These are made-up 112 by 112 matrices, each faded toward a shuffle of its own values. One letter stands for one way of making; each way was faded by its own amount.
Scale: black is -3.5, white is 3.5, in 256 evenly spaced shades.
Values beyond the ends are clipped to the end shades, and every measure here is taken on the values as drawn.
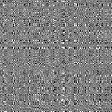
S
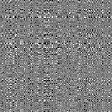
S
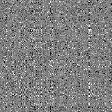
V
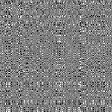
S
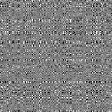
S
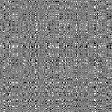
S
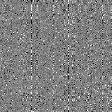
V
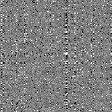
V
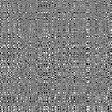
S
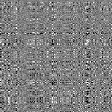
S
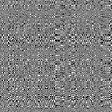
S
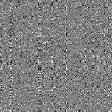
V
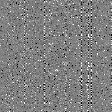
V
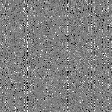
V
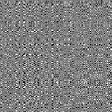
S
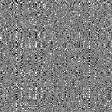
V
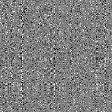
V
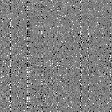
V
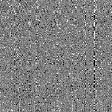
V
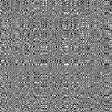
S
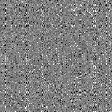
V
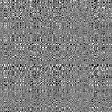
S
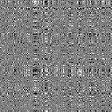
S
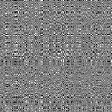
S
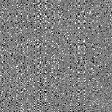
V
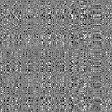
S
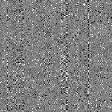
V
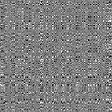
S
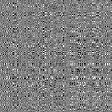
S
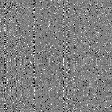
V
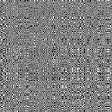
S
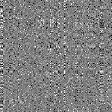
V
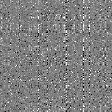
V
